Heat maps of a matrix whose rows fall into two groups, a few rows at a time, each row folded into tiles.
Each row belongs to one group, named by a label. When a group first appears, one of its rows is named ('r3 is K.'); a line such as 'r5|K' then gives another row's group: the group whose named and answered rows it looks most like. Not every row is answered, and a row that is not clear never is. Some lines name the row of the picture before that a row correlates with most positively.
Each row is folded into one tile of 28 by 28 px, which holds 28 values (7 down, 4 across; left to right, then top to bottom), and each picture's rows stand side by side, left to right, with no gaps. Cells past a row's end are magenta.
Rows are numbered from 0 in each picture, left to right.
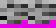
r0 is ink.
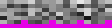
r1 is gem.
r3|gem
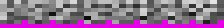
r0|gem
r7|ink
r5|gem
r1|ink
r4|ink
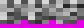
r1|gem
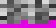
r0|gem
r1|gem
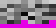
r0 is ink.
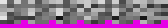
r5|ink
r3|ink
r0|gem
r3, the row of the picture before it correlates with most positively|0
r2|gem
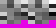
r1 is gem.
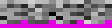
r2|ink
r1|ink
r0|ink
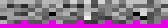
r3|gem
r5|gem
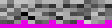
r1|ink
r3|ink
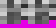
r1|gem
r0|gem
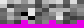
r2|gem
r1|gem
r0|ink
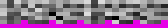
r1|ink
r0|gem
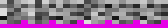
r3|ink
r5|ink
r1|gem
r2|ink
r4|ink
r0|gem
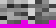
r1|gem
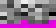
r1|ink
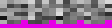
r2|gem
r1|gem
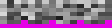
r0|gem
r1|gem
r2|ink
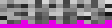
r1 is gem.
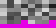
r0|gem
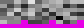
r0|ink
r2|ink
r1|gem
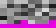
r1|ink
